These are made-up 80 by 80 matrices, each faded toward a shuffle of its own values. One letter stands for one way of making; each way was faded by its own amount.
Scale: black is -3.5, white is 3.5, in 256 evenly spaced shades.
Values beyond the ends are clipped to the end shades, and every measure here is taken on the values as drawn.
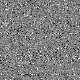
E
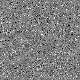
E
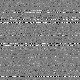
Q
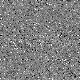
E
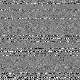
Q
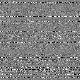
Q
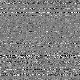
Q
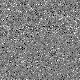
E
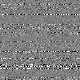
Q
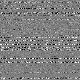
Q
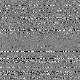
Q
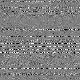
Q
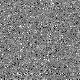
E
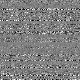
Q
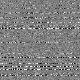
Q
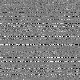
Q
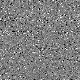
E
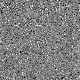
E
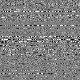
Q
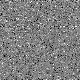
E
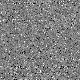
E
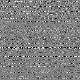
Q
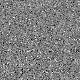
E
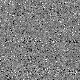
E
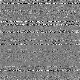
Q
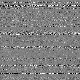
Q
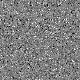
E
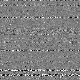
Q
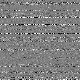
Q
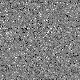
E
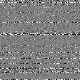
Q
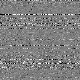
Q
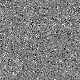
E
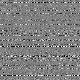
Q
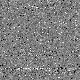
E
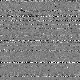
Q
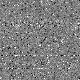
E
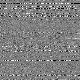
Q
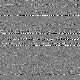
Q
